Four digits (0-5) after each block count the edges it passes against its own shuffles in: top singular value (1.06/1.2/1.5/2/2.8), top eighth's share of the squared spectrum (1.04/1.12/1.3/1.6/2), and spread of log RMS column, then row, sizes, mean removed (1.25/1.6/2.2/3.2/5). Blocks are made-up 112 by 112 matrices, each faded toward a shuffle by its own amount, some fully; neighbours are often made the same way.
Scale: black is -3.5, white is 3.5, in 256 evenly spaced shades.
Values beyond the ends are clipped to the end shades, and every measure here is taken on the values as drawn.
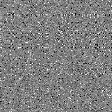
4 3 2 2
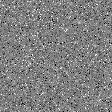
3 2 0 1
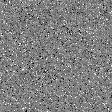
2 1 0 0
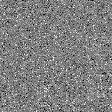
3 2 1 1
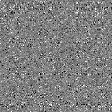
4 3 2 2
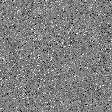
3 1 0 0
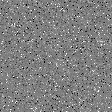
2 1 0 0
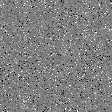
3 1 0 0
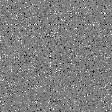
2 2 2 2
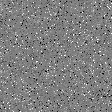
2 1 0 0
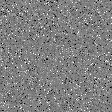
2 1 0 0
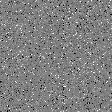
3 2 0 0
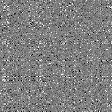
4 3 2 2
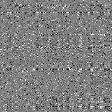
4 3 1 2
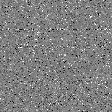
3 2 0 1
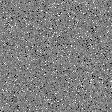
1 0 0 0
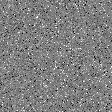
0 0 0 0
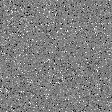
0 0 0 0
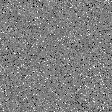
0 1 0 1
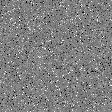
0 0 0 0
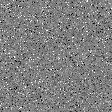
0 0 0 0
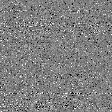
2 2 1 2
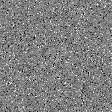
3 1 0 0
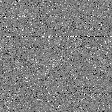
2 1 0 2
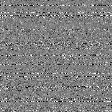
2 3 0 4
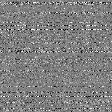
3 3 0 4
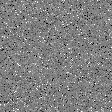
0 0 0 0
